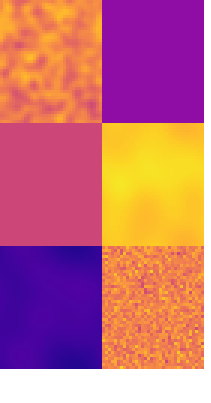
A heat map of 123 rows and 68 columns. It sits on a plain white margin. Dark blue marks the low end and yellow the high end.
The table splits into 3 rows of 2 panels. Panel 1,1: high, blotchy. Panel 1,2: low, flat. Panel 2,1: middling, flat. Panel 2,2: very high, smooth, faint in contrast. Panel 3,1: very low, smooth, faint in contrast. Panel 3,2: high, fine-grained.
